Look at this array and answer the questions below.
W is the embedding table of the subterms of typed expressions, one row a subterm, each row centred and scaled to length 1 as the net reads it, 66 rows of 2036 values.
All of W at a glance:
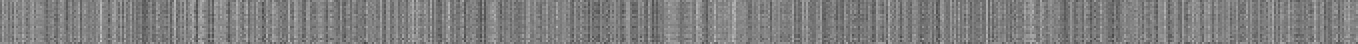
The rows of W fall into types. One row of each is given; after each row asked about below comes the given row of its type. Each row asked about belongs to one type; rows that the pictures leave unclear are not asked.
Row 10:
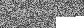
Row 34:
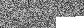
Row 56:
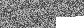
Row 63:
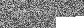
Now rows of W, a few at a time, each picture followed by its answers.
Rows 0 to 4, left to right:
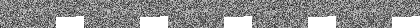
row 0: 34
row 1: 10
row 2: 63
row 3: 63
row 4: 63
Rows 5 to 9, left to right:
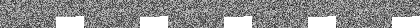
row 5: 10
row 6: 34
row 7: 63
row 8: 63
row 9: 34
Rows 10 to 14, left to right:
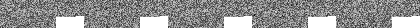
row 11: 34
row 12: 34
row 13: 10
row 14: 63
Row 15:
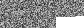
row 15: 63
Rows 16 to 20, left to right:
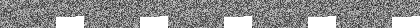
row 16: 56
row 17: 34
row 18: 34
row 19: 34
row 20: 63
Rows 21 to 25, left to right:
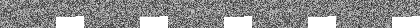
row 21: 56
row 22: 10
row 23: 10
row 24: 63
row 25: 34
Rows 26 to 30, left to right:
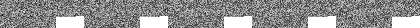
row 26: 10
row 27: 10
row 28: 10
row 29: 34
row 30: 56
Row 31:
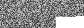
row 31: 63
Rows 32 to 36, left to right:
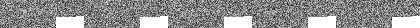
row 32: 10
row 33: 56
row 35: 63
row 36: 34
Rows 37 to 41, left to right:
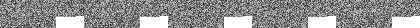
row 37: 10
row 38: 63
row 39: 34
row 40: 34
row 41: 63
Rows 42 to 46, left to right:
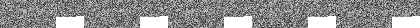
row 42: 10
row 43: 34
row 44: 63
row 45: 63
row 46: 10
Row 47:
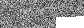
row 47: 56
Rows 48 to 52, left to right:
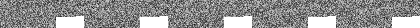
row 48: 34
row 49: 63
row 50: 63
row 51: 56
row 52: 56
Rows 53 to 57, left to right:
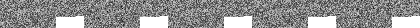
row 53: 63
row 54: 56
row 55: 34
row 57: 63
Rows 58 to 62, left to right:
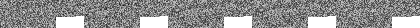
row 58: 34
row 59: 63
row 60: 56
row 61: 56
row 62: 34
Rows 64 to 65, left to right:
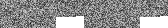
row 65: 10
